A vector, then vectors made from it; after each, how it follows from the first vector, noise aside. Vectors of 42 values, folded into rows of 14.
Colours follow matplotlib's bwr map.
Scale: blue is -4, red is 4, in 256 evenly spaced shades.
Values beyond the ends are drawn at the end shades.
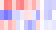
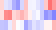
wrapped around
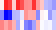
scaled up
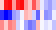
scaled up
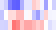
wrapped around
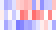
wrapped around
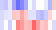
wrapped around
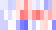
wrapped around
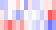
wrapped around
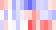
wrapped around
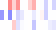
partly zeroed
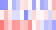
wrapped around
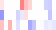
partly zeroed
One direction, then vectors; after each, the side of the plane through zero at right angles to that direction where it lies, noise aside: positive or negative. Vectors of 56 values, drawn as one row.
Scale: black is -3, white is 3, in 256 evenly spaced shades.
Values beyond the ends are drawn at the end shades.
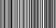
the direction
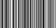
negative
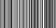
positive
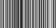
negative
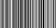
negative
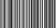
positive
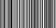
positive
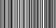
positive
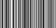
negative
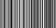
positive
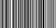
negative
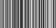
negative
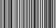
positive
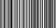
positive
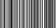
positive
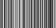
positive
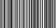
positive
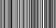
positive
